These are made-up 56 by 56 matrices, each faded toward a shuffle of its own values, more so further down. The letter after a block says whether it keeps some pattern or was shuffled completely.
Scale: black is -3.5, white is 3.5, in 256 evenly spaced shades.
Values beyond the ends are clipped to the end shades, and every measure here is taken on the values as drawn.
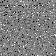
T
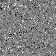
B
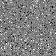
T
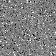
B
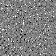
T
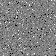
B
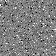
B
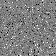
B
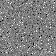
B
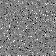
T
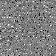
T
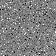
B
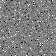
B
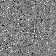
T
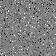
B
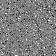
B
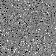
T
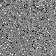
T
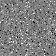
T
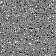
T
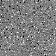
T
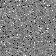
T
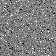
B
